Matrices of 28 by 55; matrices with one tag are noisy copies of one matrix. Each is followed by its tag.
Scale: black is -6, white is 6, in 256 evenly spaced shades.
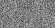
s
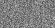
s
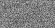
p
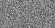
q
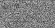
p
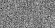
s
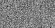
s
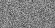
q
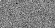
q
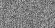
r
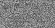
p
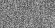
s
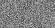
s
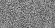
q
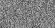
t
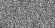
t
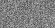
s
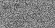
p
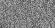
t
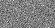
q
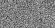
s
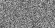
t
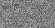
p
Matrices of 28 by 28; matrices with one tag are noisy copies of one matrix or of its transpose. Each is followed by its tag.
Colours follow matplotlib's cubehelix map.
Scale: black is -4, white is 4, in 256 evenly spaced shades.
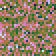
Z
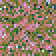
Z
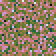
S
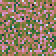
S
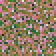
S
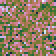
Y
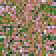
Y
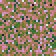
S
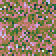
Z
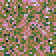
Z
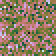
Z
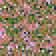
Z
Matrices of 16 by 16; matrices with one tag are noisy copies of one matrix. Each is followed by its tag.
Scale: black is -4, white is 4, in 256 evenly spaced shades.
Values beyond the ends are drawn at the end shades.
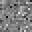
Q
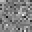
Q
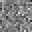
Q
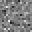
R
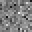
Q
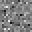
R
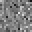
Q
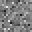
R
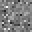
R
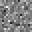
R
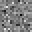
R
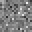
Q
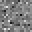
R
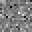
Q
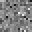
Q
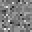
R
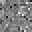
Q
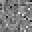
Q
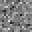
R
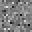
R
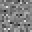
R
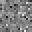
Q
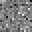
Q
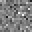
Q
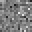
Q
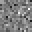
Q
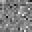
Q
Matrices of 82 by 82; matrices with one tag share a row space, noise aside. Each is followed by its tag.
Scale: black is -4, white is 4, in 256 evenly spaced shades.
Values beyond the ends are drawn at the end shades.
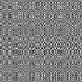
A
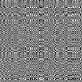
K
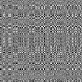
A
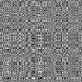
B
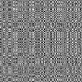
A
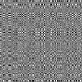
A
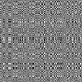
A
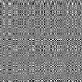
A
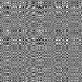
B
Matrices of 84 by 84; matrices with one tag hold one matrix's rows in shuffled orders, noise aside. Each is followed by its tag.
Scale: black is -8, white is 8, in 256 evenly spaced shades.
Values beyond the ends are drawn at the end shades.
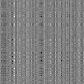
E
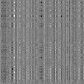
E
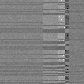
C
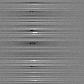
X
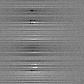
X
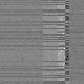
C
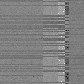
C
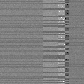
C
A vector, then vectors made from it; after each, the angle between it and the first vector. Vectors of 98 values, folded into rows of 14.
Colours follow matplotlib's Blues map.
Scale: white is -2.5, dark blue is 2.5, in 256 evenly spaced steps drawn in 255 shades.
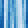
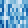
partly aligned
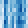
nearly opposite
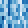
partly aligned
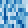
partly opposed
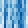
nearly opposite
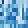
partly aligned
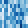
partly opposed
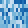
orthogonal
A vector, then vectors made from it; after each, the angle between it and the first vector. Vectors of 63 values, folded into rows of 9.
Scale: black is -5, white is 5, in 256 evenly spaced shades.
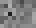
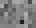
orthogonal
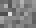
nearly opposite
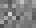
nearly opposite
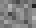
partly aligned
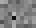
partly aligned
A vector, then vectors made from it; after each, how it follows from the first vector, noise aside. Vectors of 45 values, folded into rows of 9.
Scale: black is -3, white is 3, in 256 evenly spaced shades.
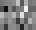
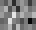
reversed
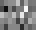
copied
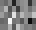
reversed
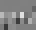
partly zeroed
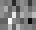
reversed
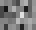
sign-scrambled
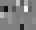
partly zeroed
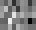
reversed
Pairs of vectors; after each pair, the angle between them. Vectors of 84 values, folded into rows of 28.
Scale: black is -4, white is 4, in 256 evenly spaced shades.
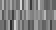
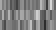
orthogonal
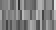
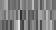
orthogonal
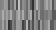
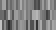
orthogonal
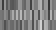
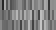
nearly parallel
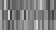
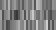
partly aligned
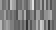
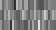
orthogonal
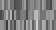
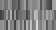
nearly parallel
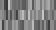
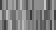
orthogonal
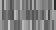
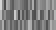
partly aligned
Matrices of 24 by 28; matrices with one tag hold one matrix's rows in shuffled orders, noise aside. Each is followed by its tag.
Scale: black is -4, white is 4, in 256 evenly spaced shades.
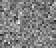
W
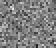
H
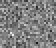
H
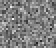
H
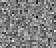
H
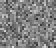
H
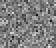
H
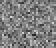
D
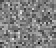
W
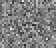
D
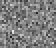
H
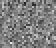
D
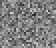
D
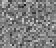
D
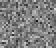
H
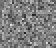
D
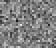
W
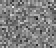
H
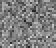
D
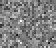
W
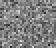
W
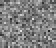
W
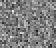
H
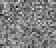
W
